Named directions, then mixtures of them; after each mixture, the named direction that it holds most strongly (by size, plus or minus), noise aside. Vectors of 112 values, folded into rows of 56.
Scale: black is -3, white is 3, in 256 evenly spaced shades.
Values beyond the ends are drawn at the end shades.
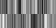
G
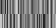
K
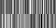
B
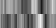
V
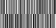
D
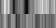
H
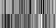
B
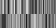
G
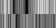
H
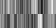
V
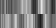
V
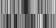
V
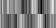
V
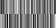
D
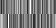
D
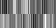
G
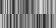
K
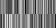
B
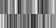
G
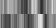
V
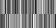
D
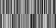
B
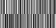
D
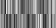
V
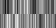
D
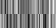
K
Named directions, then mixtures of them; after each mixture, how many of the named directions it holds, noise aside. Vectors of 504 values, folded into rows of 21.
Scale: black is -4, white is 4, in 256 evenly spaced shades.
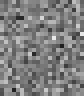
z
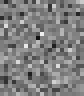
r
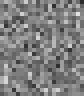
two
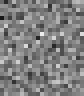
two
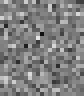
one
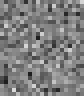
two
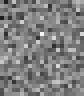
two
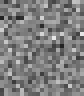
two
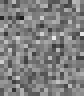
two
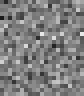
two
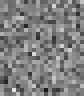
two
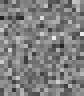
two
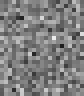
one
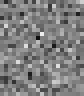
one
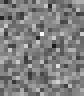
two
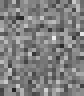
one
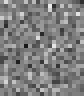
one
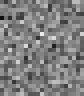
two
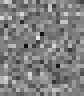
one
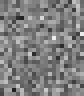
one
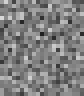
two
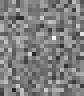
one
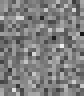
one
